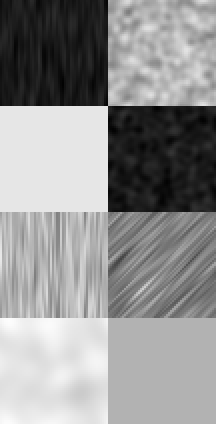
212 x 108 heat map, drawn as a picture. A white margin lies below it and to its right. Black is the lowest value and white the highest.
The table splits into 4 rows of 2 panels. Panel 1,1: very low, streaked downward, faint in contrast. Panel 1,2: high, blotchy. Panel 2,1: very high, flat. Panel 2,2: very low, blotchy, faint in contrast. Panel 3,1: high, streaked downward. Panel 3,2: middling, slanting up to the right. Panel 4,1: very high, smooth, faint in contrast. Panel 4,2: high, flat.
